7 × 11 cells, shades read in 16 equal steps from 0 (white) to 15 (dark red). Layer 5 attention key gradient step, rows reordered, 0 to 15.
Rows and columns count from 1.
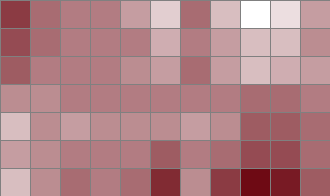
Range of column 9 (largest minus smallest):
15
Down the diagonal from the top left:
12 9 8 8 7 10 7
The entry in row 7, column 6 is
13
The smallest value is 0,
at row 1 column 9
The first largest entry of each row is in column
1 1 1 9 9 9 9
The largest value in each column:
12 9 9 8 9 13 9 12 15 14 10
